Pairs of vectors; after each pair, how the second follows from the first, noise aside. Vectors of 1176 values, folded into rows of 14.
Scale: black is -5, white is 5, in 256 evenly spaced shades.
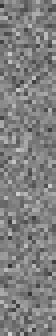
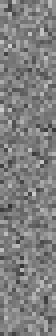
shuffled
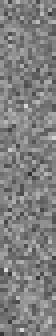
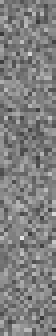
shuffled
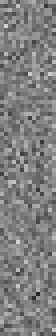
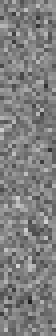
shuffled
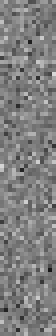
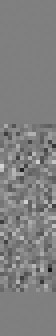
partly zeroed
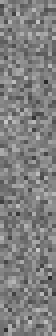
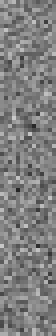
shuffled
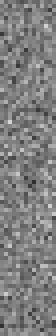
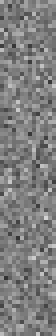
shuffled
